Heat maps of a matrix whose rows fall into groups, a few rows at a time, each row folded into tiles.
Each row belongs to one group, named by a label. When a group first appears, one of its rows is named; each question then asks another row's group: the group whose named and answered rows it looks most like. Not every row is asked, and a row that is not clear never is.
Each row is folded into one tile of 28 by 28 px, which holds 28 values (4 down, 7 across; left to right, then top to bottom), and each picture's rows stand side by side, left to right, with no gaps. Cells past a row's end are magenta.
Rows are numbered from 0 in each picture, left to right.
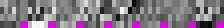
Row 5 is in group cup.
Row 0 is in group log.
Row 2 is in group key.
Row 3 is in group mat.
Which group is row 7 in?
log
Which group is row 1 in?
key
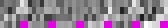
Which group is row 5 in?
key
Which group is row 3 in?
key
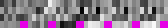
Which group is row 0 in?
cup
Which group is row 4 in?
key
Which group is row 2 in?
log
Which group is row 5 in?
key
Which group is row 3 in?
key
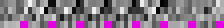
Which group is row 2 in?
mat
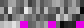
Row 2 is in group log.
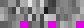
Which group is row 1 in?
mat
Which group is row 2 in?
key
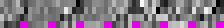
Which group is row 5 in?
mat
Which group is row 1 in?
cup
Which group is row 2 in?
mat
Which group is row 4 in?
mat
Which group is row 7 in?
mat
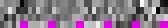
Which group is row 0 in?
mat
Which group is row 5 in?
mat
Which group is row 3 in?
key
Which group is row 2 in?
key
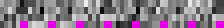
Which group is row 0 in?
mat
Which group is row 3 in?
mat
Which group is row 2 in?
key
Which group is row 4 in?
log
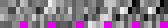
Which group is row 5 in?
mat
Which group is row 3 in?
key
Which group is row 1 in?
cup
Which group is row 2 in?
log
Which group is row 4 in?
mat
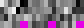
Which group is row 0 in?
mat
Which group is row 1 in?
log
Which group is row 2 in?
mat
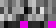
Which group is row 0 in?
log
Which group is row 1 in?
log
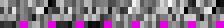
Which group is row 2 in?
log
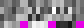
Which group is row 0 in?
key
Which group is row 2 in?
log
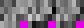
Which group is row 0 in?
cup
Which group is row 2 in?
log
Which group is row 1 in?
log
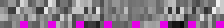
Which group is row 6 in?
log
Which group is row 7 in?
cup
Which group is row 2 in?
cup
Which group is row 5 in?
key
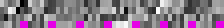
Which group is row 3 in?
cup
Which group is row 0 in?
mat
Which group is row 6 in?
mat
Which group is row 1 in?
mat
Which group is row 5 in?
cup
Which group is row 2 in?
key
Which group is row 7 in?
cup
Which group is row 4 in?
key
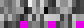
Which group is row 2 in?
mat
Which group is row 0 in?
log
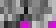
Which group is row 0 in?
log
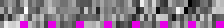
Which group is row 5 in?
mat
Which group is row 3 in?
key
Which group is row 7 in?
cup
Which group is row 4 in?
log
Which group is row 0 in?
key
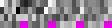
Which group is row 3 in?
key
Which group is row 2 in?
key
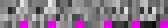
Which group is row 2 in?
cup
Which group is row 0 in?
cup
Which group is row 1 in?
cup
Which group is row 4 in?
log
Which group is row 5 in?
log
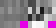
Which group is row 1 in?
key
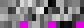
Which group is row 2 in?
log
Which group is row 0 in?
cup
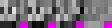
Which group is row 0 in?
log
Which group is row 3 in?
key
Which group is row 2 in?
log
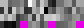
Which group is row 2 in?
cup
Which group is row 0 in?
log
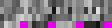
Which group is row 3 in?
log
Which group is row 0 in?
key
